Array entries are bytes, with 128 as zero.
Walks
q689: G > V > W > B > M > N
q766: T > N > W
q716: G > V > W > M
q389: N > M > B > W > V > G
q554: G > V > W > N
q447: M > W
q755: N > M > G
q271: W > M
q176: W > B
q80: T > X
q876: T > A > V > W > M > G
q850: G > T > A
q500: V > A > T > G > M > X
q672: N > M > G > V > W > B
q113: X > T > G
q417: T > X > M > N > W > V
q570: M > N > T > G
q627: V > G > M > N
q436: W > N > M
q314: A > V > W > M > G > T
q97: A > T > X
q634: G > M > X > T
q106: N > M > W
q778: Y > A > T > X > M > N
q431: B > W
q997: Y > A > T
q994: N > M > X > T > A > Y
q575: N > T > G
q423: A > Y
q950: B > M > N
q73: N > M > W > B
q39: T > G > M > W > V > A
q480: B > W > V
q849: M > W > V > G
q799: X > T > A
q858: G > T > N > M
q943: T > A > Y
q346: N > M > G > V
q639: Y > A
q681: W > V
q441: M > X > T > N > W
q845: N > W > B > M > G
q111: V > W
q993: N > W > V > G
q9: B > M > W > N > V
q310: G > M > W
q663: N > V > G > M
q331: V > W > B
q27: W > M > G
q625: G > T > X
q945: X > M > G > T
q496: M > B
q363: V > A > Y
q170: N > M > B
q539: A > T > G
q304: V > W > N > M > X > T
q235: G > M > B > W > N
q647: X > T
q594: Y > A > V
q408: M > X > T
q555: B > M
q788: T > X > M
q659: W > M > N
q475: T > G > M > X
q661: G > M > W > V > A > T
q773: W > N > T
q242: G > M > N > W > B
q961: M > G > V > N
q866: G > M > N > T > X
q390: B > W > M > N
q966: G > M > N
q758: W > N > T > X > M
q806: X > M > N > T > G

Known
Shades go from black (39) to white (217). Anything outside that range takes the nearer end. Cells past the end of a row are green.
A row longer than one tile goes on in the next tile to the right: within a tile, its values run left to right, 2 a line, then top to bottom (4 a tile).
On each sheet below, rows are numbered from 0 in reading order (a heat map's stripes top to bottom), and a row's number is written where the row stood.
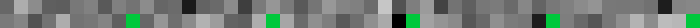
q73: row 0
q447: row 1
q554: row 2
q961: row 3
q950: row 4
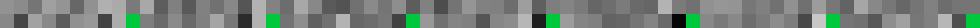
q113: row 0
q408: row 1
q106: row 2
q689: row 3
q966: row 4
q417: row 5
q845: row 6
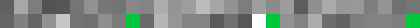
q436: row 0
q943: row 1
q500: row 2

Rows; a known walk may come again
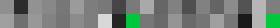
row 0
q111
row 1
q408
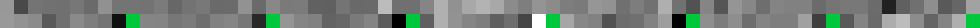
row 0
q961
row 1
q242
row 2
q966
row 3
q943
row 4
q663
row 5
q304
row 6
q271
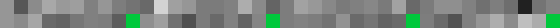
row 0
q500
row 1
q575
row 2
q994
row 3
q950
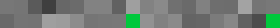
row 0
q27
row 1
q866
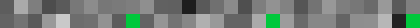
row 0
q436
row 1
q447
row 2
q689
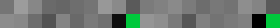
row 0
q755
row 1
q346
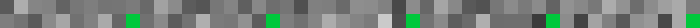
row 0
q845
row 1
q73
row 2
q681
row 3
q106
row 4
q113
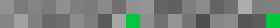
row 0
q39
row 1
q634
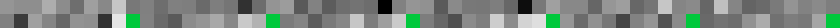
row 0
q647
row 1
q9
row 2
q496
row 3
q555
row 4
q625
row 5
q758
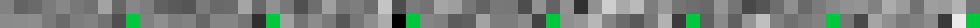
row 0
q661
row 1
q310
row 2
q554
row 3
q170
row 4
q363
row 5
q659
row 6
q799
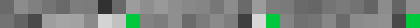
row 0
q390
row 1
q417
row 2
q235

